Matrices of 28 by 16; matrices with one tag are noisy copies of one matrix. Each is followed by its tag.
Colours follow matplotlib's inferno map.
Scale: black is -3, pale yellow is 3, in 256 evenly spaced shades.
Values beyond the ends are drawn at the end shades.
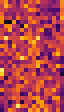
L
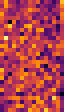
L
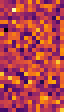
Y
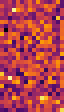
Y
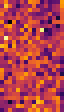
L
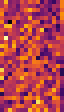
L
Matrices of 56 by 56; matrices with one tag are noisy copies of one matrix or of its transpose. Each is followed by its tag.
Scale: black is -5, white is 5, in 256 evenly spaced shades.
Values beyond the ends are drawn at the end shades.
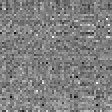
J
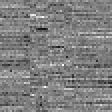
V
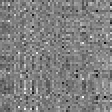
J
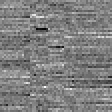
V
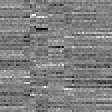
V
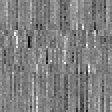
V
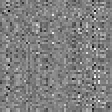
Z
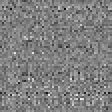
Z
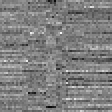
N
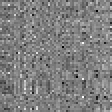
J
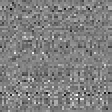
Z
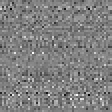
Z
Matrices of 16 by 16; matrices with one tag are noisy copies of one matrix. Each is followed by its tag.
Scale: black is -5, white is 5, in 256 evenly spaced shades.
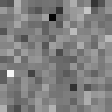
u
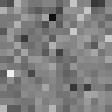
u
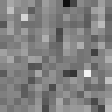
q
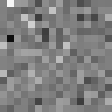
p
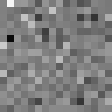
p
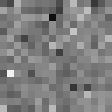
u
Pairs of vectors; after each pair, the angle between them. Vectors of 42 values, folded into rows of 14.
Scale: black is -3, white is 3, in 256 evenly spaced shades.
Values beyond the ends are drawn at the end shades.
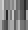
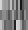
partly aligned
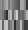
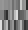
nearly parallel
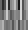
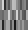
orthogonal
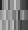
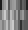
nearly parallel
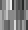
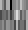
partly opposed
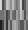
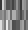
nearly opposite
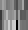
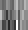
nearly opposite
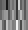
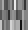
partly aligned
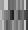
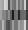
nearly parallel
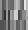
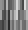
nearly parallel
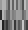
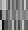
nearly parallel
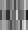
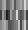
nearly parallel
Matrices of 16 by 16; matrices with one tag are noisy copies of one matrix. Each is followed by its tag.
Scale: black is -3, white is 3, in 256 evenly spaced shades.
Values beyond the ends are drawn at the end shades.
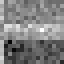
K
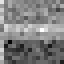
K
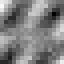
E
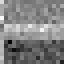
K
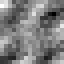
E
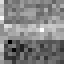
K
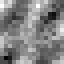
E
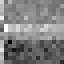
K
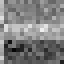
K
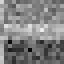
K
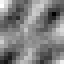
E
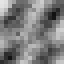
E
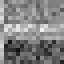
K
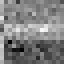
K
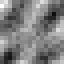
E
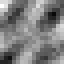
E
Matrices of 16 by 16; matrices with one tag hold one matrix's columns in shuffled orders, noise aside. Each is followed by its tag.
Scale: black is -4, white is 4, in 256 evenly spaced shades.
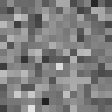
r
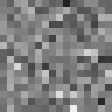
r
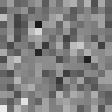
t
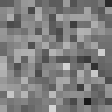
r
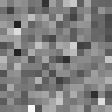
t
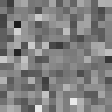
t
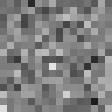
r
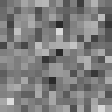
t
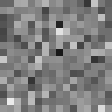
t
